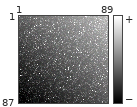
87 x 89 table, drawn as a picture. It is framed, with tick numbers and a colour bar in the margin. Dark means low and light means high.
The field climbs toward the top right. No single row or column stands out from its neighbours. The ninth with the lowest average is the bottom left. Fine speckle covers the field. Neither half mirrors the other. The ninth with the highest average is the top right.
